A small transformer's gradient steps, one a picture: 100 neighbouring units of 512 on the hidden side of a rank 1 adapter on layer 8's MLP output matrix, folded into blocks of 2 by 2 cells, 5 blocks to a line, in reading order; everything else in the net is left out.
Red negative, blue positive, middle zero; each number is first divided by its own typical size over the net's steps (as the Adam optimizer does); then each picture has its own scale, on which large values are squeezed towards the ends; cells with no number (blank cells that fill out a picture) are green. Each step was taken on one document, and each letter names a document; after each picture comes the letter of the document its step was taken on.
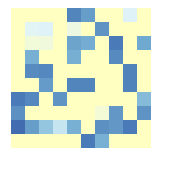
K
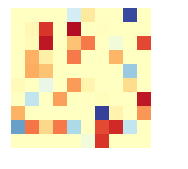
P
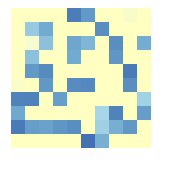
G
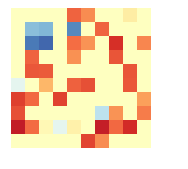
G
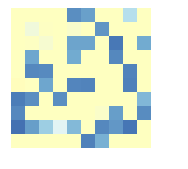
K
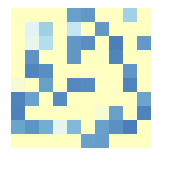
K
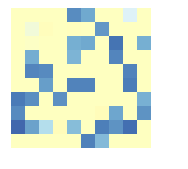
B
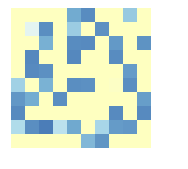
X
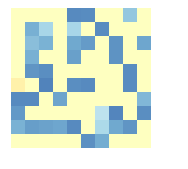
G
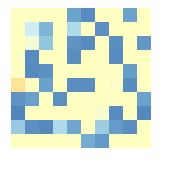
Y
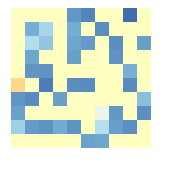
Y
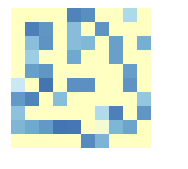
G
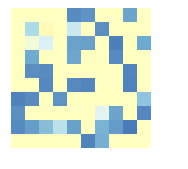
K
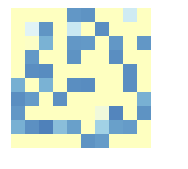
X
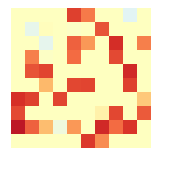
B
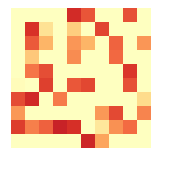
G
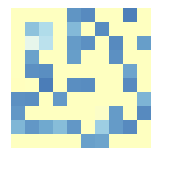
K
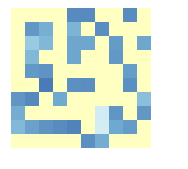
Y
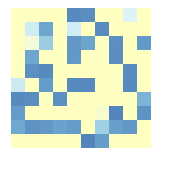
X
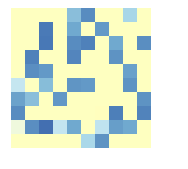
X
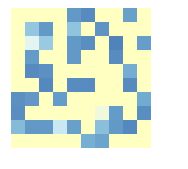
G
